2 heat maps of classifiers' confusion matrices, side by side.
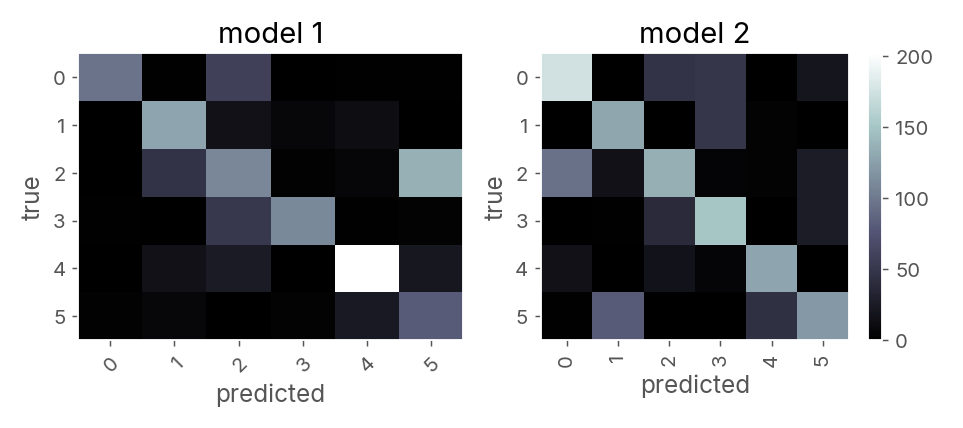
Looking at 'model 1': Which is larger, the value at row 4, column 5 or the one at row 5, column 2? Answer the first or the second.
the first
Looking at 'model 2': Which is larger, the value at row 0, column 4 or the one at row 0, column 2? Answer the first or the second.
the second
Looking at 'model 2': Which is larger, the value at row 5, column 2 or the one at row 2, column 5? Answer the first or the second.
the second
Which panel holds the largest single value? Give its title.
model 1
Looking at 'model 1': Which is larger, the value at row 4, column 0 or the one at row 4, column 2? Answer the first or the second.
the second
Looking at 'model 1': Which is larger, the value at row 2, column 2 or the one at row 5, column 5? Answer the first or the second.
the first
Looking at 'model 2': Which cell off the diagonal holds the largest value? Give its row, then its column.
2, 0
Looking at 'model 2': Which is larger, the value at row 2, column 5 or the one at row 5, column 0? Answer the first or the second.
the first
